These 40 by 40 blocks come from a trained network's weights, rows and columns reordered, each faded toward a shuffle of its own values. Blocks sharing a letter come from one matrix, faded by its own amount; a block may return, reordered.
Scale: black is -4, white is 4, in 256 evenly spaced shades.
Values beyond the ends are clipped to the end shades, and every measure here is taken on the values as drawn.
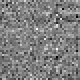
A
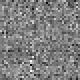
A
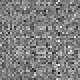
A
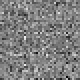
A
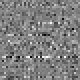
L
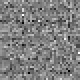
A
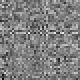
A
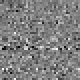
L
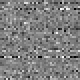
L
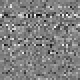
L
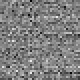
A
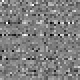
L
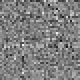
A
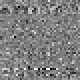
L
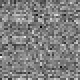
A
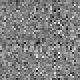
A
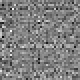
A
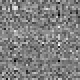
A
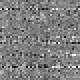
L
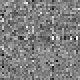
A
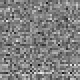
A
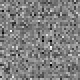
A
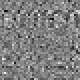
L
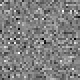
L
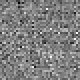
A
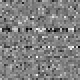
L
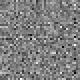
L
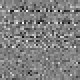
L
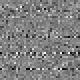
L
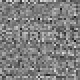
A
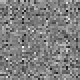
A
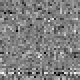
L
